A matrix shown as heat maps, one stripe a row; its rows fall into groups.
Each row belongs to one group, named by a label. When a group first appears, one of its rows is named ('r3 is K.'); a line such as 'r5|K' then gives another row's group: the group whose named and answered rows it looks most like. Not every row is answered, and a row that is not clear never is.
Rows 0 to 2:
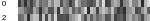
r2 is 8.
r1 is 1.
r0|8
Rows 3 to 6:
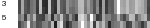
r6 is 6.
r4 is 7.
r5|1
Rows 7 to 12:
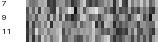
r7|8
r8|6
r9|8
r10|6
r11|6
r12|6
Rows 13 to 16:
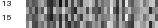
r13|1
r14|8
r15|1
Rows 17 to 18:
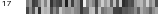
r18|6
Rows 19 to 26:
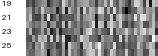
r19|8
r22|1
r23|7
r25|1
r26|1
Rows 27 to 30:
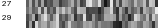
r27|7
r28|8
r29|8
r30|6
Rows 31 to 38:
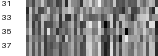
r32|6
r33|8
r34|7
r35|7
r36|7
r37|7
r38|7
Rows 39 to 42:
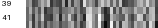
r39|1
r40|7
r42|7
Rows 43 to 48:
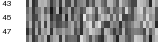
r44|1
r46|7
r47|6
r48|8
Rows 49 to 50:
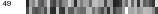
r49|6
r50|7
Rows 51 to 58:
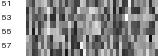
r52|6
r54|6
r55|6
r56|8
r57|8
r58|1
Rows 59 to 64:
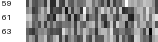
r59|7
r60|1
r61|8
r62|7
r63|8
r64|8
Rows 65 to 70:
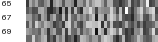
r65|6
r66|1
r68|6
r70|8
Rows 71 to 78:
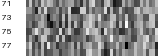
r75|6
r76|8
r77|7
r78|7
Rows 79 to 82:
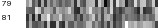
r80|6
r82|7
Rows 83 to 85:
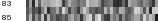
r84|8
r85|7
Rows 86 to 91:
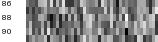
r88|1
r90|7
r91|8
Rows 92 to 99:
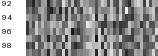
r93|1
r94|1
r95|6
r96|6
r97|1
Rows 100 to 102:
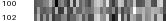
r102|7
